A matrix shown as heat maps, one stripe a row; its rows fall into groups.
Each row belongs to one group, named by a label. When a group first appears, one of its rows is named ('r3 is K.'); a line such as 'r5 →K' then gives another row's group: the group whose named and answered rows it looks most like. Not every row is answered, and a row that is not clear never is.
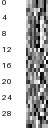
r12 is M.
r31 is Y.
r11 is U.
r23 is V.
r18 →M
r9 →U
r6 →U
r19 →M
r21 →U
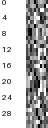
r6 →V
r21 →U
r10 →V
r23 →M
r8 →Y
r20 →U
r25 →V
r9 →Y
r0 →V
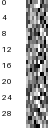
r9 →Y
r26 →V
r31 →U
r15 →M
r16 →U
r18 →M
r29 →Y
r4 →M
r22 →Y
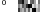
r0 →Y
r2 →M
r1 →U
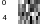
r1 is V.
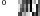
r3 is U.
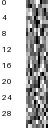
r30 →Y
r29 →U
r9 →U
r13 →U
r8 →M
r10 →U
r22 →Y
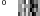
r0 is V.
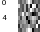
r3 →M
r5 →U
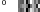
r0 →V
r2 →V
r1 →U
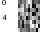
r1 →M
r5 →V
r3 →M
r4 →V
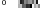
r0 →Y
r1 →U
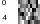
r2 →M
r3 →Y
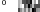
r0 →U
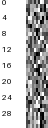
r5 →M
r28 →M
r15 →V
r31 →M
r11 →Y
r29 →M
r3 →V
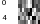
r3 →U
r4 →M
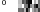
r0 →U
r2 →V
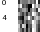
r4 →Y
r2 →U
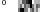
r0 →U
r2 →Y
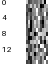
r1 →M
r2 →Y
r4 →V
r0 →Y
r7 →Y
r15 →Y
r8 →V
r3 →Y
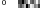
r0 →Y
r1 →V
